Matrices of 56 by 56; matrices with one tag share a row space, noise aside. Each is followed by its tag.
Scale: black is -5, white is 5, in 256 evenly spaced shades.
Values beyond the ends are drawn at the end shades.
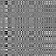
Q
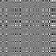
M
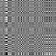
Q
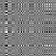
Q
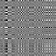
Q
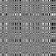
M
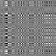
Q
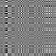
Q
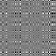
M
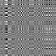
Q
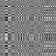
Q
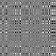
M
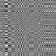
Q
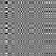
Q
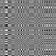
Q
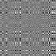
M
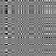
Q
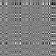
M
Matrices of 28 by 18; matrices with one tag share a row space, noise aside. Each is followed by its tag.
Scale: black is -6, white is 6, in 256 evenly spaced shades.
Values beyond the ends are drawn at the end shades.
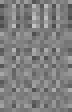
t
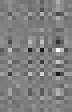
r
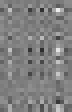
r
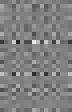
t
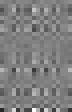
t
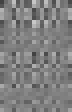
t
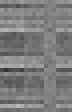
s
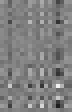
r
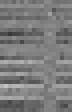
s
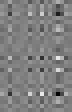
r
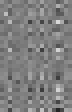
r
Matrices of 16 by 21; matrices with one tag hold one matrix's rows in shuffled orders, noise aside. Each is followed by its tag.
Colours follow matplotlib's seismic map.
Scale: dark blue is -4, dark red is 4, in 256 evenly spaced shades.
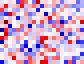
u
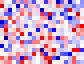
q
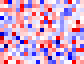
q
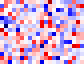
q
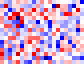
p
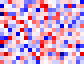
u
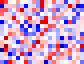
u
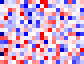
u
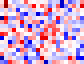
u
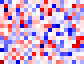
q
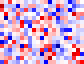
q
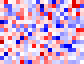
q
